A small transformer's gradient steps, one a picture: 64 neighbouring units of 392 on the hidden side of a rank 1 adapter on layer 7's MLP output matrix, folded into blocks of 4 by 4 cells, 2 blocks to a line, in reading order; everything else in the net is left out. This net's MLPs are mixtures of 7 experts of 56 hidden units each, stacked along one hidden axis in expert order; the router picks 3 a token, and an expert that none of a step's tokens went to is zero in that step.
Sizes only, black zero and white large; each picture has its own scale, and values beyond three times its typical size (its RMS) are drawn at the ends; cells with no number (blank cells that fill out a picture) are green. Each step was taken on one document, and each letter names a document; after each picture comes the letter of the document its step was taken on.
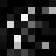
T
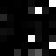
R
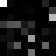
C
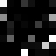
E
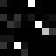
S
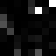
R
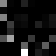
E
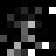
T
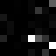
R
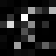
T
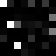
C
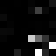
R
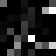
T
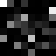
C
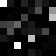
C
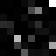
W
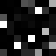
W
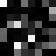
C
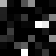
E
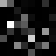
C
